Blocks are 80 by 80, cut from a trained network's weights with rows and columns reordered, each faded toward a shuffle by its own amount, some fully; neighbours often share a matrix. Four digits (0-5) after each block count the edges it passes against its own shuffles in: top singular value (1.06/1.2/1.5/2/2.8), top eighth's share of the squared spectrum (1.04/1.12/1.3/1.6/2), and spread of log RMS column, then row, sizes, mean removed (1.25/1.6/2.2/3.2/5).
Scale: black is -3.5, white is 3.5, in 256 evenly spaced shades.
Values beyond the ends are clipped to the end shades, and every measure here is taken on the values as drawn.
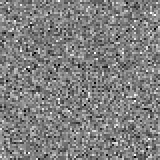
0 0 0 0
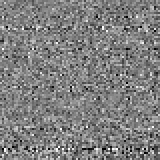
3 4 1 3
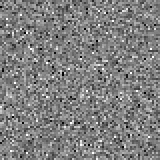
0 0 0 0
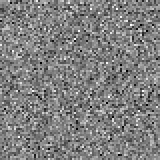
1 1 0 1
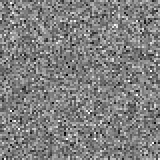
1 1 0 0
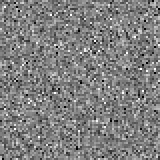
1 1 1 0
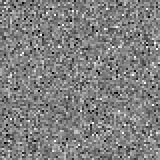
0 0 0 0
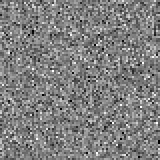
0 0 0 0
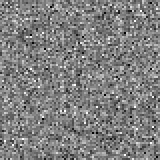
1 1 0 0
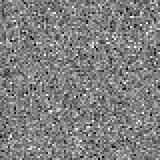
0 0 0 0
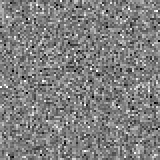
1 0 0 0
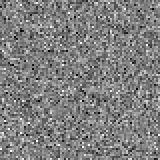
1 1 0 1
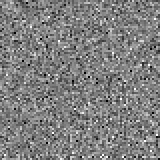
1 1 0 1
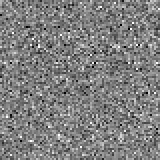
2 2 0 2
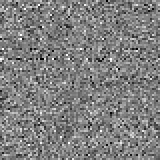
2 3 1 3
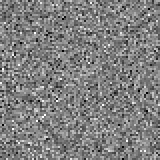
1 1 0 0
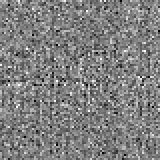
3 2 0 2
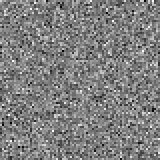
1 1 0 0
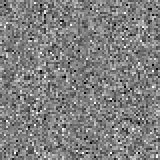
2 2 1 0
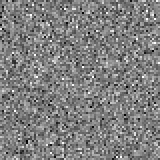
2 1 1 0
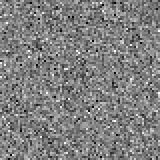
2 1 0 0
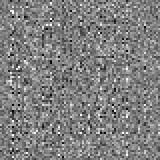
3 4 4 1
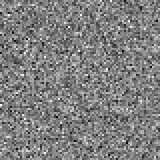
0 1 0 0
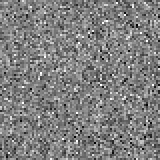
2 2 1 0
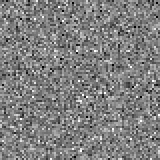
1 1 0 0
